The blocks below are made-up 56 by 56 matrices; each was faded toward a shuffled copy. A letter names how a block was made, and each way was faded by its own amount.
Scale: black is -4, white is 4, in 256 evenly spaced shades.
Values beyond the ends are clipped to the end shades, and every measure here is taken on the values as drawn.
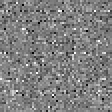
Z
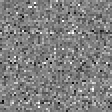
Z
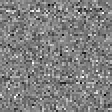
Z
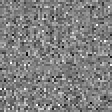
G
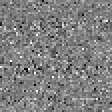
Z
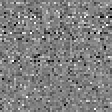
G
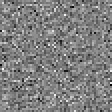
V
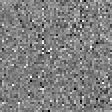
V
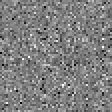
V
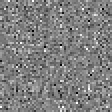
V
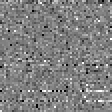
G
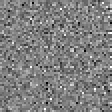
V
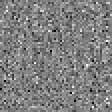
V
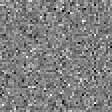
V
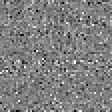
Z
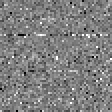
Z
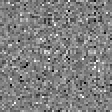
V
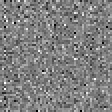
V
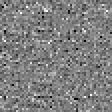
V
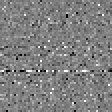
G
